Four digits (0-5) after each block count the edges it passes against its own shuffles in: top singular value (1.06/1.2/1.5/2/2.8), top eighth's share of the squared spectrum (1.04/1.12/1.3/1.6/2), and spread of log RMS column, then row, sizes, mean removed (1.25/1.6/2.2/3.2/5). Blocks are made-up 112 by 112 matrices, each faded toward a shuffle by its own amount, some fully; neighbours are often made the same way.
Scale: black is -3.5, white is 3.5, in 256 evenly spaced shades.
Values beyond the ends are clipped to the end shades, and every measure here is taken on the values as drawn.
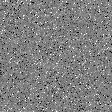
0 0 0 0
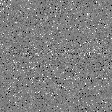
3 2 0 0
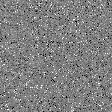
3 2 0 1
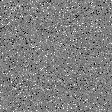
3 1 0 0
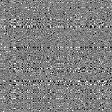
5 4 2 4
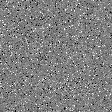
2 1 0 0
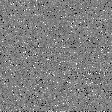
3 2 0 1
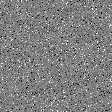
1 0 0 0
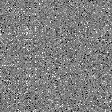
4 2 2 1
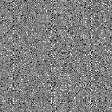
4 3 3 2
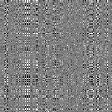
5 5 4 3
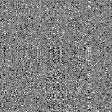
4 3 2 2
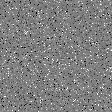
0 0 0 0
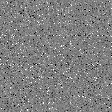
3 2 0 1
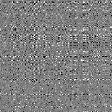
5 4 3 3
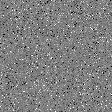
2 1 0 0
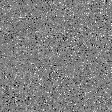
2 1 0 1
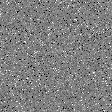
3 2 0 1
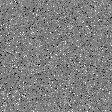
1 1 0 0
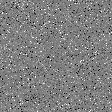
0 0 0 0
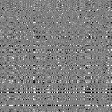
5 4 3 4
